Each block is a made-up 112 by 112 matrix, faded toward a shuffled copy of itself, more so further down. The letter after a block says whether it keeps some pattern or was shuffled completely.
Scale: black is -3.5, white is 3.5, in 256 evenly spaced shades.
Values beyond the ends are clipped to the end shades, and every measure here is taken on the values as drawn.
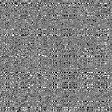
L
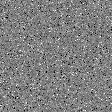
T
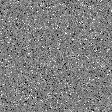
T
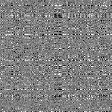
L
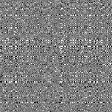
L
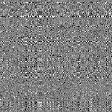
L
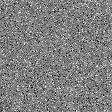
T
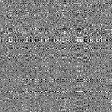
L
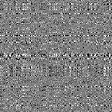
L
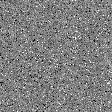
T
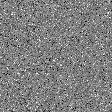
T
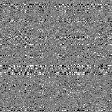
L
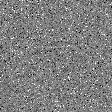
T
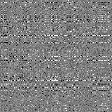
L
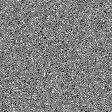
T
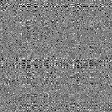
L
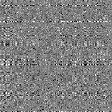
L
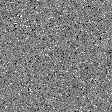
T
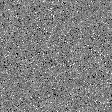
T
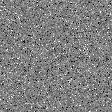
T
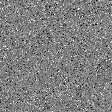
T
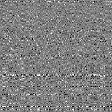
L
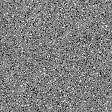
T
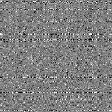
L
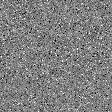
T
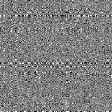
L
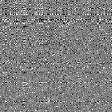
L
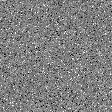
T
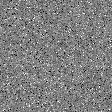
T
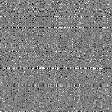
L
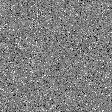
T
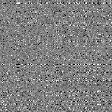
L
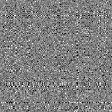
L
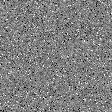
T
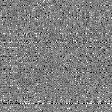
L
